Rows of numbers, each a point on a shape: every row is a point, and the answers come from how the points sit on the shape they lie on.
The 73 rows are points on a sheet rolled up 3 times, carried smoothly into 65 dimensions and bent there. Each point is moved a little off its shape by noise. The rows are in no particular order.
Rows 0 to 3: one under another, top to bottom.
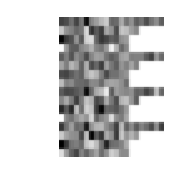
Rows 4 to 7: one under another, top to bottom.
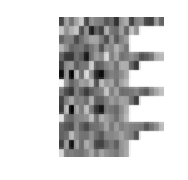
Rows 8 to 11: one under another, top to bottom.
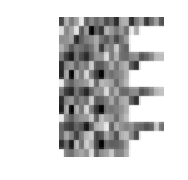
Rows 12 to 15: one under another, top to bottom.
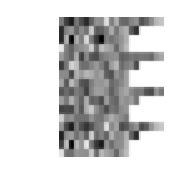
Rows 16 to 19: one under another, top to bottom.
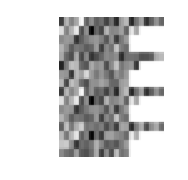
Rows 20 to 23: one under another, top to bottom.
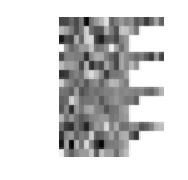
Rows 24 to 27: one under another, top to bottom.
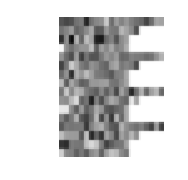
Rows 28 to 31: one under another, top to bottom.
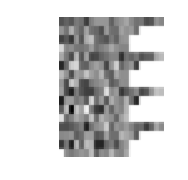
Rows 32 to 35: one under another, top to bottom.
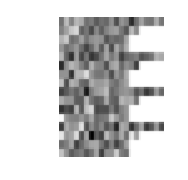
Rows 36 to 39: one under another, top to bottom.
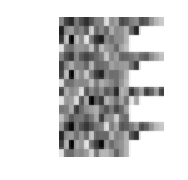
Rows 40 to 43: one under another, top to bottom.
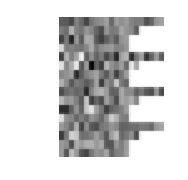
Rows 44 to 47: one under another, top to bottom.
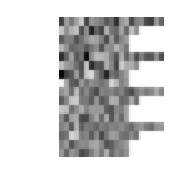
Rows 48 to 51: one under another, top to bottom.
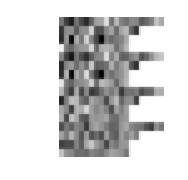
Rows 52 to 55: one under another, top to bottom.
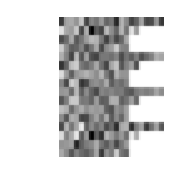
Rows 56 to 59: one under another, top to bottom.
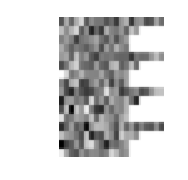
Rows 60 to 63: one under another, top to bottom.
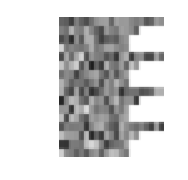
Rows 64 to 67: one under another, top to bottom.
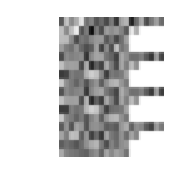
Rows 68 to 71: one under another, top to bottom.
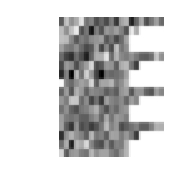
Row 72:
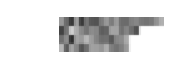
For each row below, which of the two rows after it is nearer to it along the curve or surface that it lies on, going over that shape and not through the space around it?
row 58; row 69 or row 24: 69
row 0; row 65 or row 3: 3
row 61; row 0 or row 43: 43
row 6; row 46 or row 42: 42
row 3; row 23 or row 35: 35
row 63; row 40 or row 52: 40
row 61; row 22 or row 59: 22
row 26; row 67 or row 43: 43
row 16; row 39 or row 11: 11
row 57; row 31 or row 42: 31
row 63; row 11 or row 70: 70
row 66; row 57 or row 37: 37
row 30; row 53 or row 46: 53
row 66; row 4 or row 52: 4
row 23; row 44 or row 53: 53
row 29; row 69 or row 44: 44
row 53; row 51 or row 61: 61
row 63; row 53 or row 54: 54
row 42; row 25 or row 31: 31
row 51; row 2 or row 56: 56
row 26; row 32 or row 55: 55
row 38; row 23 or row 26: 26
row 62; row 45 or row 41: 41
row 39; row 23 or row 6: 23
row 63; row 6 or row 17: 6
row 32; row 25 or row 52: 25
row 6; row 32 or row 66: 66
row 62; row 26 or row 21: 26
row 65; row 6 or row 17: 6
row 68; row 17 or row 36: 17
